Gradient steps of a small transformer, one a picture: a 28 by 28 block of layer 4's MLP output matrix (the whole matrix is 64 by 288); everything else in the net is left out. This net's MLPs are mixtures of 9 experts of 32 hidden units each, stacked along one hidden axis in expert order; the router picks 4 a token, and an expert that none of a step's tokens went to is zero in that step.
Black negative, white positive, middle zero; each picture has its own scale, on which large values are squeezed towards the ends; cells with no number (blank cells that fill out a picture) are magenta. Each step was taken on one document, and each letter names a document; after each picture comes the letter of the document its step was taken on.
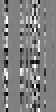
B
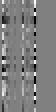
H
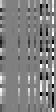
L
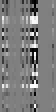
B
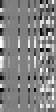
L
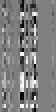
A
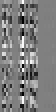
A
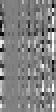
L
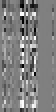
A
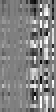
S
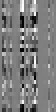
A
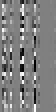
H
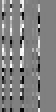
H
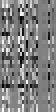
A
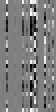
B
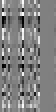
H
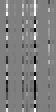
B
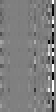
L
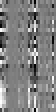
L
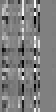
H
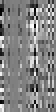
L
